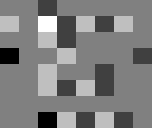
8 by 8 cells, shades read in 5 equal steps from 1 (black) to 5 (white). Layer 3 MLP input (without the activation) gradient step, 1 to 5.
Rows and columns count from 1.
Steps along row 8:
same down up down up down up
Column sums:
23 24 26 23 25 22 24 23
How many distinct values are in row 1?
2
